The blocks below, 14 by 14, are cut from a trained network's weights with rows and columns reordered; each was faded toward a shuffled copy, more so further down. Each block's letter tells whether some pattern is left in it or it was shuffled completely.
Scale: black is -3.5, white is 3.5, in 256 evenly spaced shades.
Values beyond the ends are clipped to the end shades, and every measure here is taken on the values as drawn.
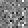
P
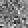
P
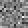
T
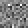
T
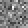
P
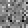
T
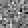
P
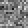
T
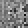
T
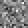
P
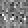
T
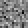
P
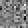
T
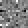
T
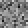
P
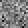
P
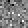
P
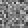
T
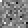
P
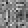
T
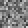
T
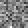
P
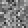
P
